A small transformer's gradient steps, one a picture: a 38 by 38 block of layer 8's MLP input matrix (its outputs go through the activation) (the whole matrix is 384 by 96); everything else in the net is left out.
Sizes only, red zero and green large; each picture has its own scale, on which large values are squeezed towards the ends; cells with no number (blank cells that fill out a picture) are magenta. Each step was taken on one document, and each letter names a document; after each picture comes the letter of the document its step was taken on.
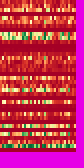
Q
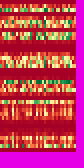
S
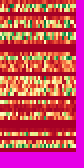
S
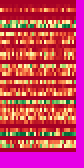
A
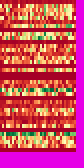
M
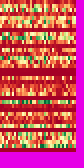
Q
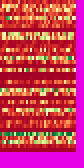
M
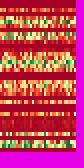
S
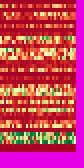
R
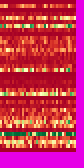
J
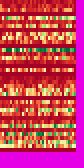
R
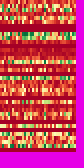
Q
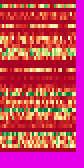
R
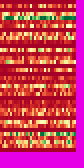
J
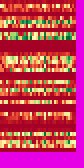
S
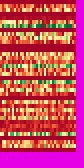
A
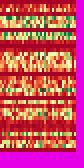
S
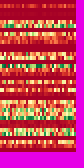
A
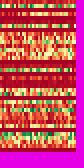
J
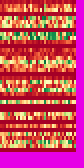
S
